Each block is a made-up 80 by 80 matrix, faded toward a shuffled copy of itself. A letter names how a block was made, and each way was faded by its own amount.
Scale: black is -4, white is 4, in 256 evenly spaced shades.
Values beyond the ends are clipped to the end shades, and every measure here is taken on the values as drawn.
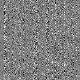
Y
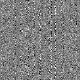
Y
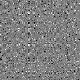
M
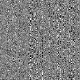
Y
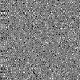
M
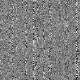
Y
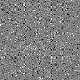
M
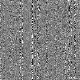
Y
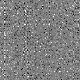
M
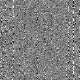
Y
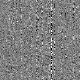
Y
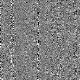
Y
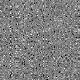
M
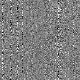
Y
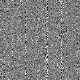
Y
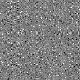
M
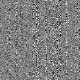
Y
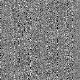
Y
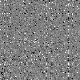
M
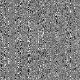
Y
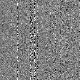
Y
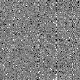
M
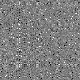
M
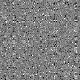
M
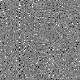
M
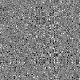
M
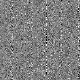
Y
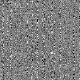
Y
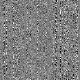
Y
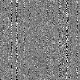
Y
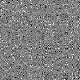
M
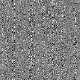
Y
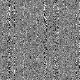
Y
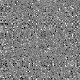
M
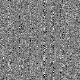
Y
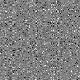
M
